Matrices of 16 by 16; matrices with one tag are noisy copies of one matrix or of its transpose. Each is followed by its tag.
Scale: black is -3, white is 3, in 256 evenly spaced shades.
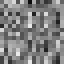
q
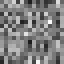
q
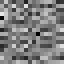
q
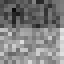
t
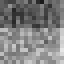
t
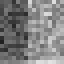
t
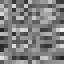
q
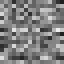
q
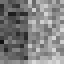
t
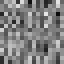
q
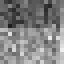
t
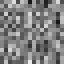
q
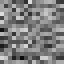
q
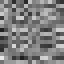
q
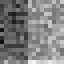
t
